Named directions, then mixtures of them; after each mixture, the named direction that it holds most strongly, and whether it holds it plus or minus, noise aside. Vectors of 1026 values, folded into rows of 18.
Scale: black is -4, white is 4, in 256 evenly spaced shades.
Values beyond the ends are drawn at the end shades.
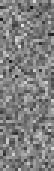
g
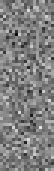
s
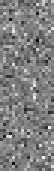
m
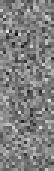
s, plus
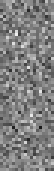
s, minus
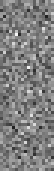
s, minus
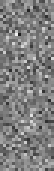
s, minus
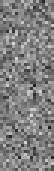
s, minus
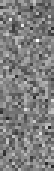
g, plus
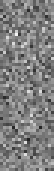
s, minus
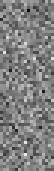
s, minus
